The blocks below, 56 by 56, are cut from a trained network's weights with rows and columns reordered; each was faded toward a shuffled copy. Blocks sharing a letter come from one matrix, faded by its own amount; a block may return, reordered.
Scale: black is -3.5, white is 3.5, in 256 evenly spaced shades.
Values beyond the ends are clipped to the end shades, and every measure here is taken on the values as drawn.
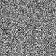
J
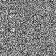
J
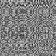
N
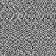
N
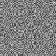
N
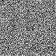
J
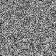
J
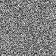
J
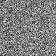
J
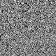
J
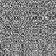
N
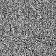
J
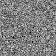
J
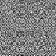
N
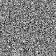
J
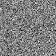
J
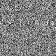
J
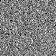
J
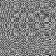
N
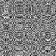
N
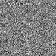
J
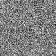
J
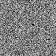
J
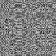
N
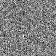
J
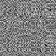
N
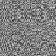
N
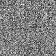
J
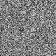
J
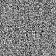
J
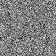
J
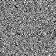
J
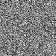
J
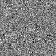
J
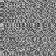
N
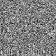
J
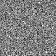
J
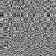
N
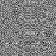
N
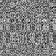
N
